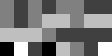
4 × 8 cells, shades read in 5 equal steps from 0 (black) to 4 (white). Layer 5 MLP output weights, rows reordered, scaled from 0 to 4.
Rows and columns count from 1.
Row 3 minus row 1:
1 2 1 1 -1 -1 0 0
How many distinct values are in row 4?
5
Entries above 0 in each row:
8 8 8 6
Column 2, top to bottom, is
1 1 3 4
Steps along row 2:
down up up same down up same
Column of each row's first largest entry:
1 4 1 2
